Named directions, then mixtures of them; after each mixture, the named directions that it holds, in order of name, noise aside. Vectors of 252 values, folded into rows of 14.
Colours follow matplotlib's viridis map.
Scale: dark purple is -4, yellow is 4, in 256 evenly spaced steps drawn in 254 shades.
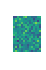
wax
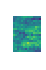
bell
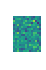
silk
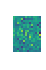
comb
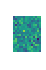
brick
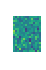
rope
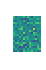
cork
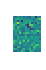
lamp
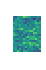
bell, cork, wax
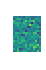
lamp, silk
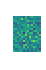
comb, cork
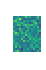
comb, silk, wax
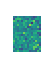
lamp, silk, wax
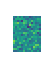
lamp, silk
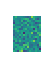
cork, silk, wax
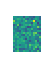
silk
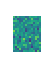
rope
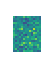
bell, cork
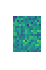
bell, lamp, wax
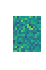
cork, lamp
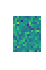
lamp, rope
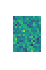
brick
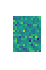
brick, rope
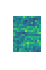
bell, silk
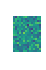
cork, lamp, wax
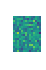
comb, silk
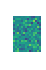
silk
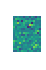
lamp, silk
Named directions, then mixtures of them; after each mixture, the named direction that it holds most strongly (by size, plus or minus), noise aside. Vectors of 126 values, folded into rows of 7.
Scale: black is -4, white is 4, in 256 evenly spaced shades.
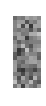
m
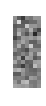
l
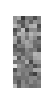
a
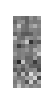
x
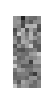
a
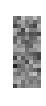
a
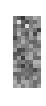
l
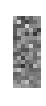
l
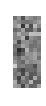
m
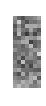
l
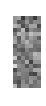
a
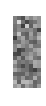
l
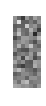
l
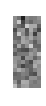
l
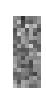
l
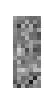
m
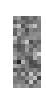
x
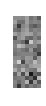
x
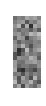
m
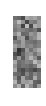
m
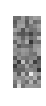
x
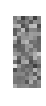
a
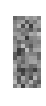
m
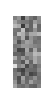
a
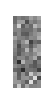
x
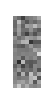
x
